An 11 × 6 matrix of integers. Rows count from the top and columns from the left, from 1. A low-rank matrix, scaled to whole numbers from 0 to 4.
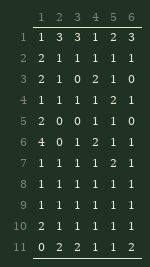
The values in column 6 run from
0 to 3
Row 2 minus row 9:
1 0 0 0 0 0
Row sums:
13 7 6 7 4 9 7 6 6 7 8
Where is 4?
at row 6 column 1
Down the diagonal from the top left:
1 1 0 1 1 1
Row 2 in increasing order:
1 1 1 1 1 2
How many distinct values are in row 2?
2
